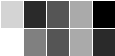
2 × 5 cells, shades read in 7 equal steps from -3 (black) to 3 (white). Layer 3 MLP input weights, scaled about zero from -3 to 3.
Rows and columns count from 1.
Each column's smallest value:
2 -2 -1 1 -3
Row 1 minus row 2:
-1 -2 0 0 -1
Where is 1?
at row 1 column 4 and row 2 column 4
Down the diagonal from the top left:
2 0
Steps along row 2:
down down up down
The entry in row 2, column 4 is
1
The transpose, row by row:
2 3 | -2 0 | -1 -1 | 1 1 | -3 -2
